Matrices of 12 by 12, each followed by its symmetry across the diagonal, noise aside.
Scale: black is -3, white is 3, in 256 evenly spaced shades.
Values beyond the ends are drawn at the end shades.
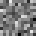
symmetric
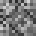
symmetric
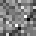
symmetric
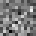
neither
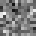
neither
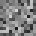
symmetric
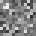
symmetric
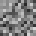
symmetric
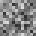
symmetric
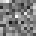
neither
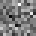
neither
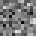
neither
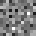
symmetric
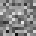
neither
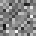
symmetric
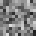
neither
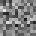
neither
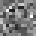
neither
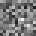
neither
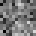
neither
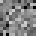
symmetric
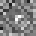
symmetric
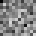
symmetric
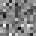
neither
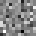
neither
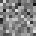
neither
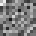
symmetric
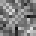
symmetric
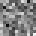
neither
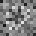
symmetric
